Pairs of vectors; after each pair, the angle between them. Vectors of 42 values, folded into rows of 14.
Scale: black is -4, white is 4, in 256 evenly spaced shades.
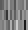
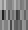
partly opposed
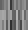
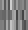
nearly opposite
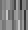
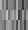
partly aligned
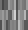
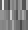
orthogonal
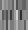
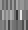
nearly opposite
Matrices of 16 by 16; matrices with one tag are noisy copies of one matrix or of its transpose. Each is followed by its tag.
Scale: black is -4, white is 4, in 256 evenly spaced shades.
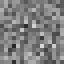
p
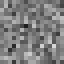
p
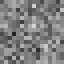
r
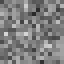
r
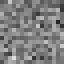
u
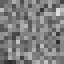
u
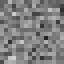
u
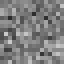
r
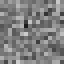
p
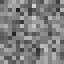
r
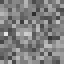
r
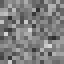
r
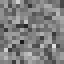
p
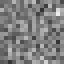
u
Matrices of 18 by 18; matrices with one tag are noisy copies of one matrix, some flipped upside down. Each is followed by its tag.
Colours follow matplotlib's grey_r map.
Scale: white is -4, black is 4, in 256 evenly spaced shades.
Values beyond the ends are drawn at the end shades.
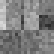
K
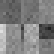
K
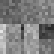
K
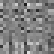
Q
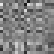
Q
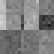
K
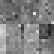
K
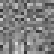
Q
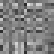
Q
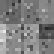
K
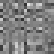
Q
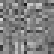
Q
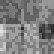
K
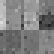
K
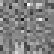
Q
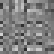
Q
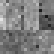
K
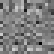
Q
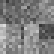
K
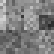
K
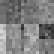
K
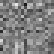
Q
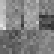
K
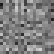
Q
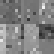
K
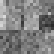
K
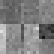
K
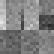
K
